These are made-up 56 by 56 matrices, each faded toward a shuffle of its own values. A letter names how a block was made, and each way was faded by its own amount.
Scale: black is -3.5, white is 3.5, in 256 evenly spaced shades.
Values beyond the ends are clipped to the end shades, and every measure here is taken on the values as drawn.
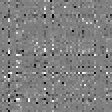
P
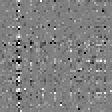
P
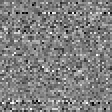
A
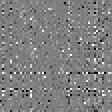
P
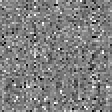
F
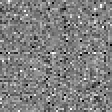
F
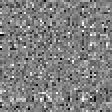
F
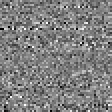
A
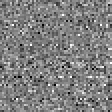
A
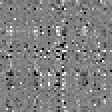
P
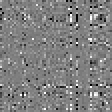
P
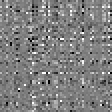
P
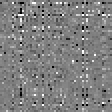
P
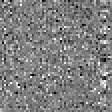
F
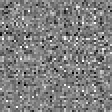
F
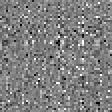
F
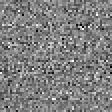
A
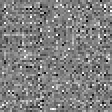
F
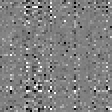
P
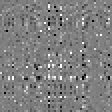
P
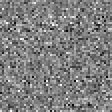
A
